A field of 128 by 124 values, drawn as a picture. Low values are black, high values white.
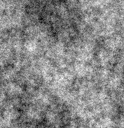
Odd rows or columns: none. Ninth with the lowest average: top middle. Grain: blotchy. Average level on the scale: 50%. Mirror symmetry: none.
